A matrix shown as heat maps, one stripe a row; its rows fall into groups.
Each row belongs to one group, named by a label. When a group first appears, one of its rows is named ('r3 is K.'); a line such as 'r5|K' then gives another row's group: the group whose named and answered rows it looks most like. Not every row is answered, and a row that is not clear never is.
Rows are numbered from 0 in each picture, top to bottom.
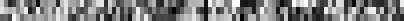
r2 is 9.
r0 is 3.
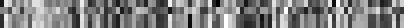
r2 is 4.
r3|4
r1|9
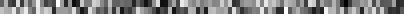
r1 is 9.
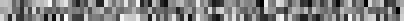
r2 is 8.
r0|8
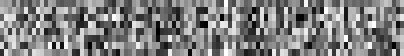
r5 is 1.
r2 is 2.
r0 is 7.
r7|4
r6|8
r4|3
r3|9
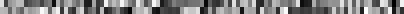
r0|8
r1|9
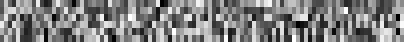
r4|7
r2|3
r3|8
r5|7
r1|1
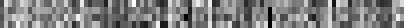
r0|1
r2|1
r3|4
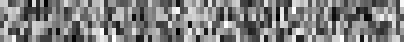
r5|2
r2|7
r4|3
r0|3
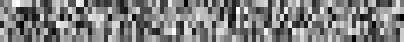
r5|3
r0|1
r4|3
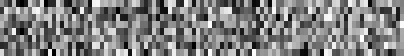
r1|4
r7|8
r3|8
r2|9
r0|2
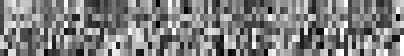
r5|8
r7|2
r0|1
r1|1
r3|1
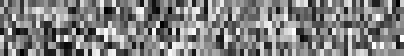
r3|1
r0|3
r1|9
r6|7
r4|2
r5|8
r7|2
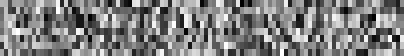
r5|3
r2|2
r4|1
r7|7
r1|4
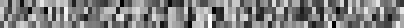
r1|8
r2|8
